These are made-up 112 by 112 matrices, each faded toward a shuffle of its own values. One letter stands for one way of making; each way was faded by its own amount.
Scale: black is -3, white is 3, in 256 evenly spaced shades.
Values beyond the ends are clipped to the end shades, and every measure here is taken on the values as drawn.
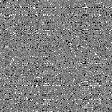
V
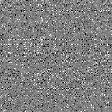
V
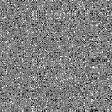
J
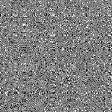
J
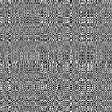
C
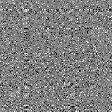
V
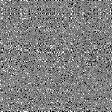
V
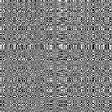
C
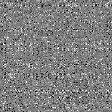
V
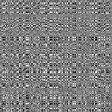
C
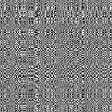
C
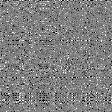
V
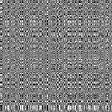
C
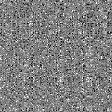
J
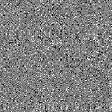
J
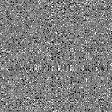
J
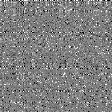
V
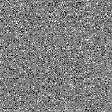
J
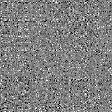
J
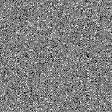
J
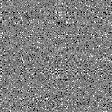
J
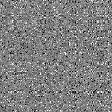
J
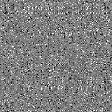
J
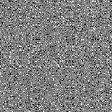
J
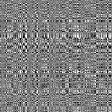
C
